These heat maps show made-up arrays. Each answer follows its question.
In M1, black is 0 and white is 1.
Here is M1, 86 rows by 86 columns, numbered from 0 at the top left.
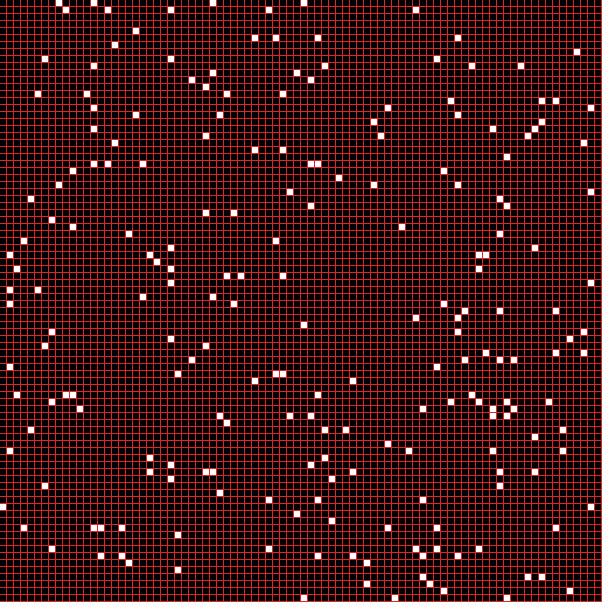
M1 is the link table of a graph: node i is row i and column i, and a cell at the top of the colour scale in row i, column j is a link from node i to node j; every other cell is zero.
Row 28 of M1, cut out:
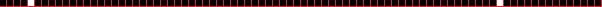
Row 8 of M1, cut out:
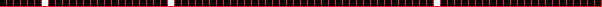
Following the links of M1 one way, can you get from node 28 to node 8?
yes
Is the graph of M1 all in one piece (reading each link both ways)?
yes
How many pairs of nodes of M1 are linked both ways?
5
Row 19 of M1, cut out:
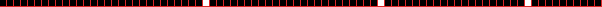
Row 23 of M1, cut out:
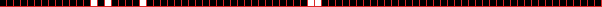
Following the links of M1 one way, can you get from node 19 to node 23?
no
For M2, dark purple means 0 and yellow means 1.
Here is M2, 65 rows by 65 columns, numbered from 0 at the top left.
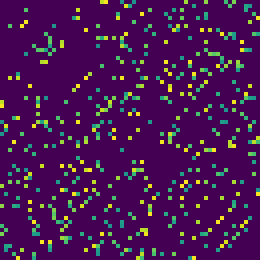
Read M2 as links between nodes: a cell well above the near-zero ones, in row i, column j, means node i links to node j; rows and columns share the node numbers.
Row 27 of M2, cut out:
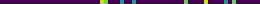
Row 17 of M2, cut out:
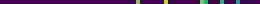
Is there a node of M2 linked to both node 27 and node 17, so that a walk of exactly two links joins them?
yes
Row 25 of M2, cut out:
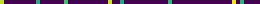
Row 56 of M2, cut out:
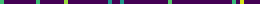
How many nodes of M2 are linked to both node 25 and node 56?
8
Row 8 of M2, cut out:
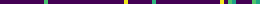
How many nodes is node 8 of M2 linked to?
8
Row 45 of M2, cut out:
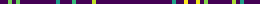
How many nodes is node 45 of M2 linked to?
11
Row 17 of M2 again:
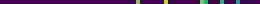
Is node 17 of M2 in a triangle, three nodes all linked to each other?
no
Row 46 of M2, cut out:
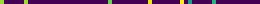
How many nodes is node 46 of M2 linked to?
7
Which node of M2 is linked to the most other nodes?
node 24
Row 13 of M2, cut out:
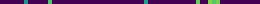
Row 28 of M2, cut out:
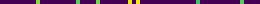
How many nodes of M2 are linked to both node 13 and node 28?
1
